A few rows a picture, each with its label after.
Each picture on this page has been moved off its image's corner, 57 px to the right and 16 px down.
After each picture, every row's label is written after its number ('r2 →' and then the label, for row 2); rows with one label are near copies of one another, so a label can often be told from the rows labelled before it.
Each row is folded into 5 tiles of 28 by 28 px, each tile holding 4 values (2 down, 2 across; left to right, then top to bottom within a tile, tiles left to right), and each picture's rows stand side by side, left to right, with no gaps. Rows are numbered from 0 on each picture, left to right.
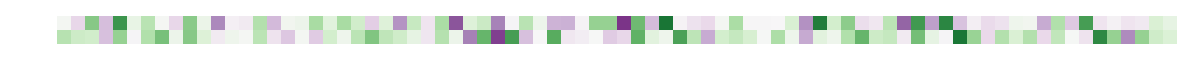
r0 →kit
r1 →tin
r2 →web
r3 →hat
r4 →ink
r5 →kit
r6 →ink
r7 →ink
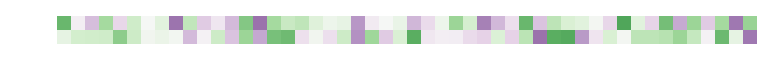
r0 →web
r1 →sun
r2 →hat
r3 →sun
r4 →web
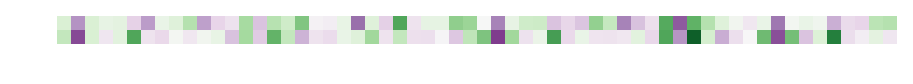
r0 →hat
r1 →sun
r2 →tin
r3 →hat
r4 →sun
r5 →hat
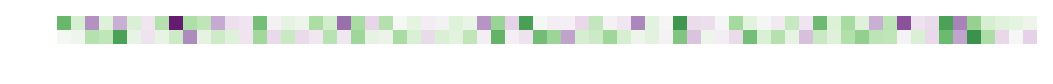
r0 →web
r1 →tin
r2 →ink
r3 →ink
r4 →tin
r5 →kit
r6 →sun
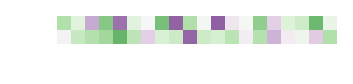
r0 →web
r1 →tin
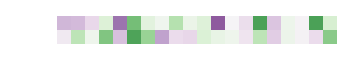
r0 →sun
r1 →tin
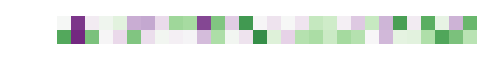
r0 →hat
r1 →ink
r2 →kit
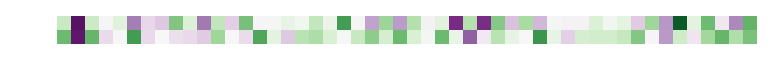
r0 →hat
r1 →ink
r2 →web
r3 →ink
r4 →kit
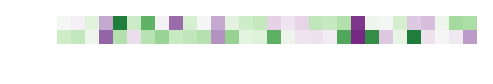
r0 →kit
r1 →hat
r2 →hat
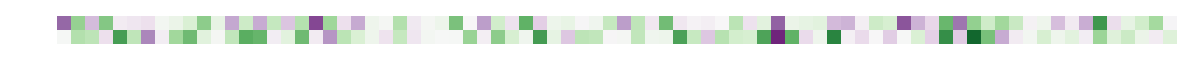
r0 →ink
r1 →web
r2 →tin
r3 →ink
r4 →ink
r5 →hat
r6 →sun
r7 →tin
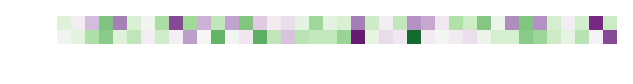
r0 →web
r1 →ink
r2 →hat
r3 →web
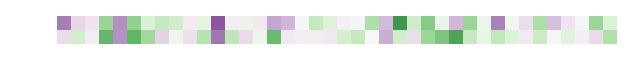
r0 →sun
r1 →hat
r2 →kit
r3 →tin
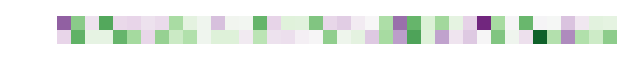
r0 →ink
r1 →tin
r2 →sun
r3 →ink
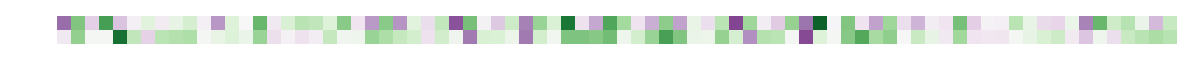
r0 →ink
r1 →tin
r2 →web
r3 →kit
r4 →web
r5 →kit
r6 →tin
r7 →kit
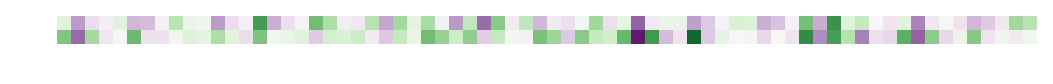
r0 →hat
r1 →tin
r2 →kit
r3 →ink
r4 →hat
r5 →sun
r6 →hat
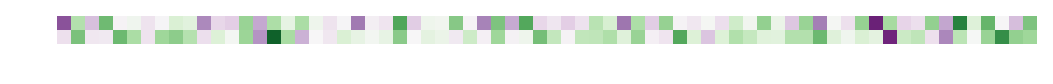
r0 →ink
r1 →sun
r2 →tin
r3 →ink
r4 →ink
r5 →web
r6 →kit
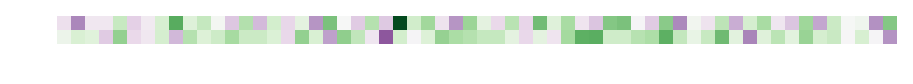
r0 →tin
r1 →web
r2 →kit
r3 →kit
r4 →web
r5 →web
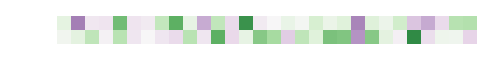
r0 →tin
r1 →ink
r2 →hat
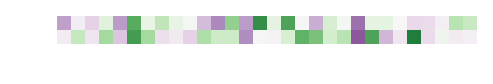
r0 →sun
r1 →kit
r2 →hat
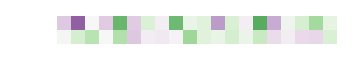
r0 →tin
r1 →tin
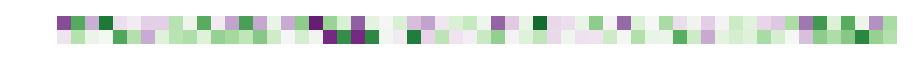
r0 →ink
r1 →web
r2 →hat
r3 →tin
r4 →ink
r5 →kit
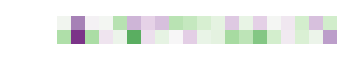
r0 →hat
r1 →web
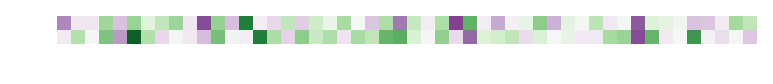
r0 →sun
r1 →ink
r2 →web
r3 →tin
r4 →hat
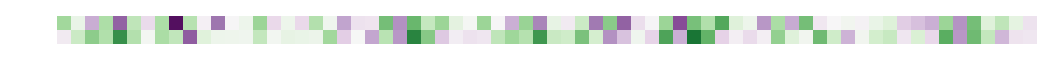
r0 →web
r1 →tin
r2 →sun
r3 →web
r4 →sun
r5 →ink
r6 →sun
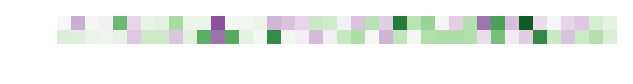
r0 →tin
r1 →hat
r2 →kit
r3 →ink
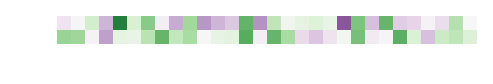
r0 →kit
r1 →sun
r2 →ink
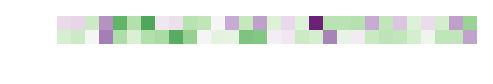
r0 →kit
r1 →web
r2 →web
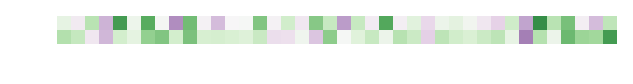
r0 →kit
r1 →tin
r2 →ink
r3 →kit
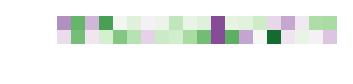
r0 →ink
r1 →hat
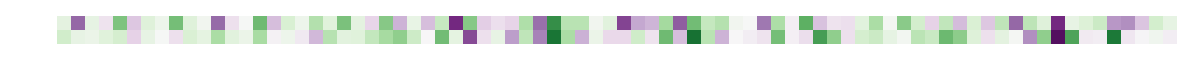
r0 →tin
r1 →tin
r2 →web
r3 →sun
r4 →sun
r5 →ink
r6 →web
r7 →hat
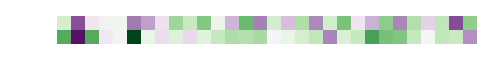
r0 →hat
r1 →web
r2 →web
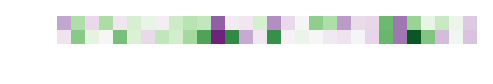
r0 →ink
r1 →hat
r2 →sun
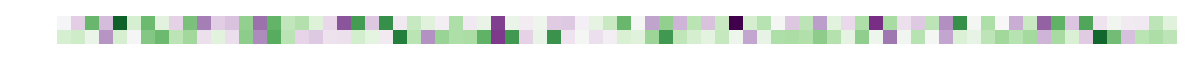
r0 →kit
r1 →sun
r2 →ink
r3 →hat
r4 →web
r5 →web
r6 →kit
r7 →ink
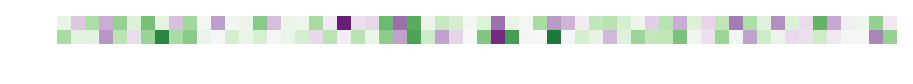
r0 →kit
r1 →tin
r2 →sun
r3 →hat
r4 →web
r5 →tin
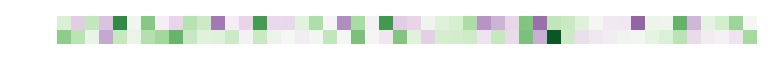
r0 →kit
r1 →tin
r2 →ink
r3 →sun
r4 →tin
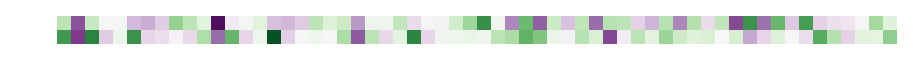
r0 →hat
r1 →hat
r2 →hat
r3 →web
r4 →web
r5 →ink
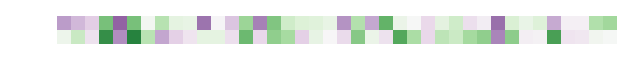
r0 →sun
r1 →sun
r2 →ink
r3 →hat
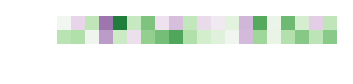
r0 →kit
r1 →kit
